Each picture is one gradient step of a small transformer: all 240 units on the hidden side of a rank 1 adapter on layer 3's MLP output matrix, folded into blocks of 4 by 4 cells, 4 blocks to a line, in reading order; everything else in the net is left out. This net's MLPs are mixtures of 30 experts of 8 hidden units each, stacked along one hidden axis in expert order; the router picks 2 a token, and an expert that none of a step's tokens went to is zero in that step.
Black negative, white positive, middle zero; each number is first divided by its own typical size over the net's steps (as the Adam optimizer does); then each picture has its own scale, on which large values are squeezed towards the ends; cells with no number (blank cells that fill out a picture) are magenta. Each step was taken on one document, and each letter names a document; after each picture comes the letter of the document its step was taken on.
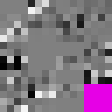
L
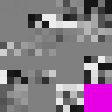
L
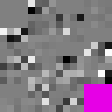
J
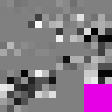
L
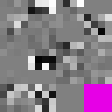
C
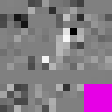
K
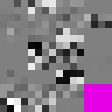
C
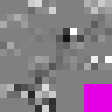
K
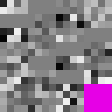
L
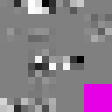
C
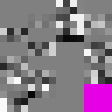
L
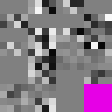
C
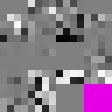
J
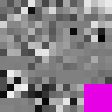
K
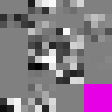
C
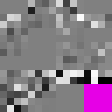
J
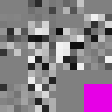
C
